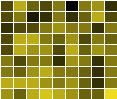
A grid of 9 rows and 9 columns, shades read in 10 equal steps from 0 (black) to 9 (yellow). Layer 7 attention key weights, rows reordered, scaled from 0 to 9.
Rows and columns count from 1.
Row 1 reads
3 7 4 3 5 0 5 6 2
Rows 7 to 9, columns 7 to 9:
4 2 5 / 4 2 5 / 4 4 9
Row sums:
35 32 36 44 47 38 43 49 55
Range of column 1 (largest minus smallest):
5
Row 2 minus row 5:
0 -2 -5 -4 2 -5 0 1 -2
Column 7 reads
5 4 5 3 4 5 4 4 4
